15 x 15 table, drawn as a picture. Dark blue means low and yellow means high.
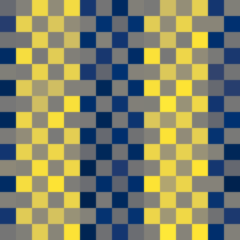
There is no overall slope. Upright stripes repeat 2 times across the table. Overall the values sit about 50% of the way up the scale.
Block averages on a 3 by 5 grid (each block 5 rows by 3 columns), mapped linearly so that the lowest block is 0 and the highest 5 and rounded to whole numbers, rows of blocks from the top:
33042
33052
33052
